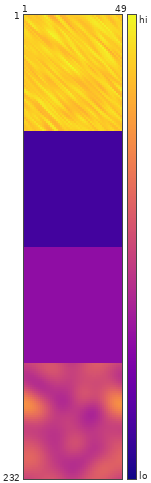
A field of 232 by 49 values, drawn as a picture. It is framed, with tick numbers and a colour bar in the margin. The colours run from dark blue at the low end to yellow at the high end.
It is made of 4 by 1 panels. Panel 1,1: very high, slanting down to the right, faint in contrast. Panel 2,1: very low, flat. Panel 3,1: low, flat. Panel 4,1: middling, smooth.
